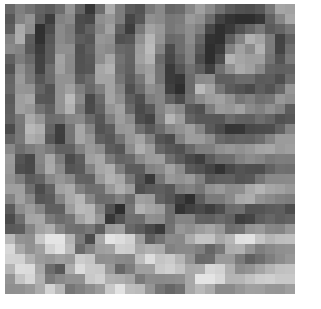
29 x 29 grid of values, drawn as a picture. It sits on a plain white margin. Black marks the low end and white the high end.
Ninth with the highest average: bottom left. Rings: centred on the top right. Seam: horizontal, 80% of the way down, the bottom part higher. Histogram: bell-shaped.
